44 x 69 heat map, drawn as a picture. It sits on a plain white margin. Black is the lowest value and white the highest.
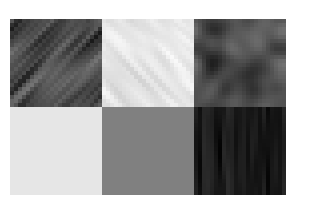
It is made of 2 by 3 panels. Panel 1,1: low, slanting up to the right. Panel 1,2: very high, slanting down to the right, faint in contrast. Panel 1,3: low, blotchy. Panel 2,1: very high, flat. Panel 2,2: middling, flat. Panel 2,3: very low, streaked downward, faint in contrast.
